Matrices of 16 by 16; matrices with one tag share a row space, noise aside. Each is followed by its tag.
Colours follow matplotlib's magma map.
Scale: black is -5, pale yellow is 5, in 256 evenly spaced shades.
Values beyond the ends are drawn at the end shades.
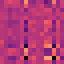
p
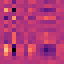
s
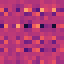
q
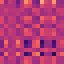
q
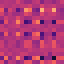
q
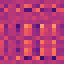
q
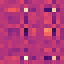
p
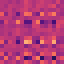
q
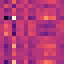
s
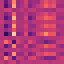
s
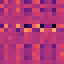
q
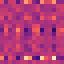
q
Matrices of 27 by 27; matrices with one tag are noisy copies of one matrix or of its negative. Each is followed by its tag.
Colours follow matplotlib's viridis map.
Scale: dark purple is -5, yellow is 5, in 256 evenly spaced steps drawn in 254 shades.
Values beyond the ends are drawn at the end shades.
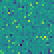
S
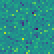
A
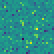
A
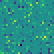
S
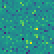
A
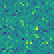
A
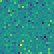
S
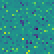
A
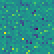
A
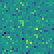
A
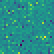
S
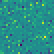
S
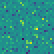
A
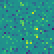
A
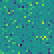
S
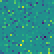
S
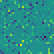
S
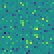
A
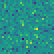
A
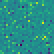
S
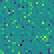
S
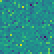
S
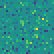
A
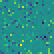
S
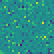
S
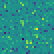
A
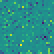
S
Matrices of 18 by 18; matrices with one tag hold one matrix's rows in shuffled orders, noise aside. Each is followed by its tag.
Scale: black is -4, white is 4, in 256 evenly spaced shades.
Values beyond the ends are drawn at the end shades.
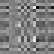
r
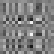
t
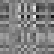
r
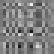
t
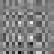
t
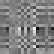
r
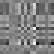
r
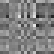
r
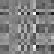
r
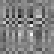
t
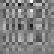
t
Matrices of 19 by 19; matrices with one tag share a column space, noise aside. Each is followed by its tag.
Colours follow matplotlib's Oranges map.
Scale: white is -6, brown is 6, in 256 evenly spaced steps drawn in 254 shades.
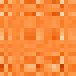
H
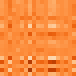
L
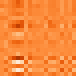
L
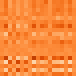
L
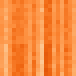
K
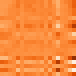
L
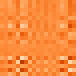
L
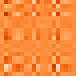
H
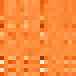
L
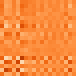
L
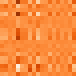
H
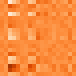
H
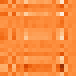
H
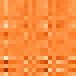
L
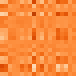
H
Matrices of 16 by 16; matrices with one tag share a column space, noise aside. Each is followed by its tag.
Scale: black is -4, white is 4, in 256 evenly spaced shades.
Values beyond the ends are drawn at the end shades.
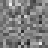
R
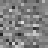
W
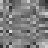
R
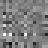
W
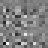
W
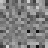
R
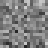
R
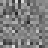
R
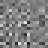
W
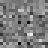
W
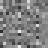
R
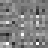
W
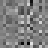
R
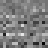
W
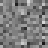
R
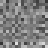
R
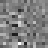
W
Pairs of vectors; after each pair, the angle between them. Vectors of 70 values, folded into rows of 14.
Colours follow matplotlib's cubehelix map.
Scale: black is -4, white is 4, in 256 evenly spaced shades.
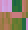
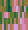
partly opposed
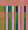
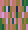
partly aligned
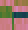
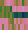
nearly parallel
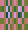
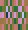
nearly parallel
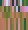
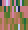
nearly parallel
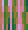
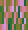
orthogonal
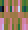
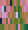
partly opposed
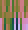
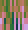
nearly parallel
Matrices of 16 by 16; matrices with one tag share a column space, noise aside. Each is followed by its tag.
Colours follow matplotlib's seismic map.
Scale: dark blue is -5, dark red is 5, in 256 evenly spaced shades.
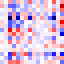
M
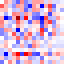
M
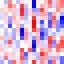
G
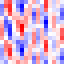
G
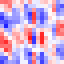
G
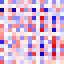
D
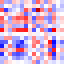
D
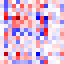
M
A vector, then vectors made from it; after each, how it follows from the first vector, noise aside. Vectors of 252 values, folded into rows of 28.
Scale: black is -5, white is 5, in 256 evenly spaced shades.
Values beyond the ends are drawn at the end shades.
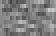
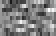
scaled up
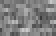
wrapped around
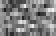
scaled up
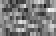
scaled up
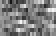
scaled up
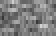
wrapped around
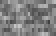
wrapped around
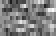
scaled up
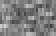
wrapped around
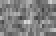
wrapped around
